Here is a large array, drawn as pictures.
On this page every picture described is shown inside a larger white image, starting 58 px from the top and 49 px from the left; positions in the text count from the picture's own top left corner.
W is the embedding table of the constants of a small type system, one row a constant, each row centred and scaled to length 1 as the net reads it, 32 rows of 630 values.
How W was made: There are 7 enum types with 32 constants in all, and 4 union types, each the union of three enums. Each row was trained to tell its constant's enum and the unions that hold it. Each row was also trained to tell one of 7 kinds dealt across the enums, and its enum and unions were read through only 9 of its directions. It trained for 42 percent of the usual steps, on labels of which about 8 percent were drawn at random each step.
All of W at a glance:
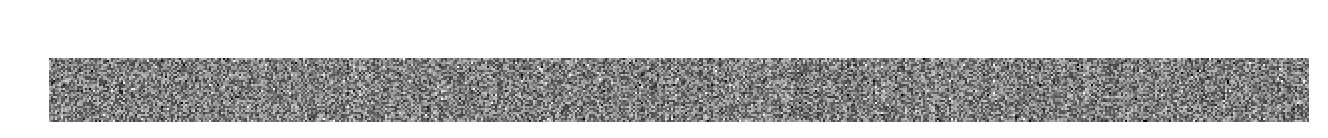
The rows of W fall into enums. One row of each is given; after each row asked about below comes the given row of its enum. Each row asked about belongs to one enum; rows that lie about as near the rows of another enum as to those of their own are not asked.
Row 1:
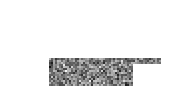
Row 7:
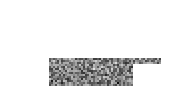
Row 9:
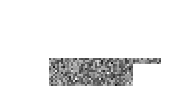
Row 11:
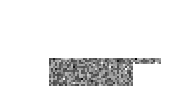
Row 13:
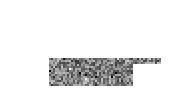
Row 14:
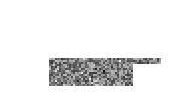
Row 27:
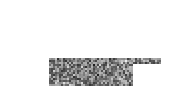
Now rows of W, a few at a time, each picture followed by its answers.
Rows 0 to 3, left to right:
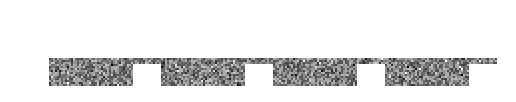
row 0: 7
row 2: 14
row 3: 11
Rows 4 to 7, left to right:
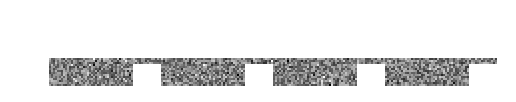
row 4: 27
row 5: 27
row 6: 14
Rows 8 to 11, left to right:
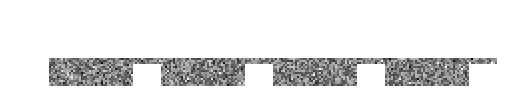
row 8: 1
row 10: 7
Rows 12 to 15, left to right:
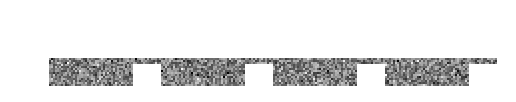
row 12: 27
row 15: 27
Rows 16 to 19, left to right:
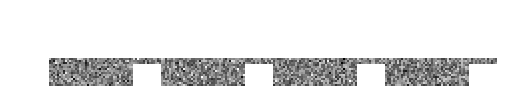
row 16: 14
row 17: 27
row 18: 11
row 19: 13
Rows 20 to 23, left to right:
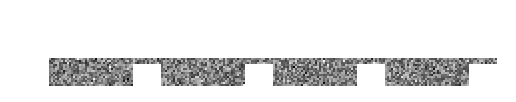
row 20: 14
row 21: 7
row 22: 13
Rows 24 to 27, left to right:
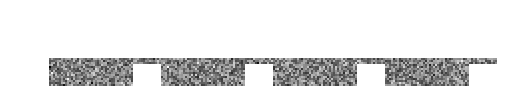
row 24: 1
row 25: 7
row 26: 1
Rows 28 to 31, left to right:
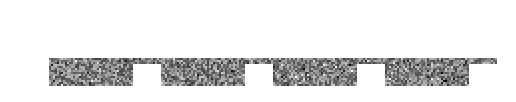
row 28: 7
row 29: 13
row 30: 1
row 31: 1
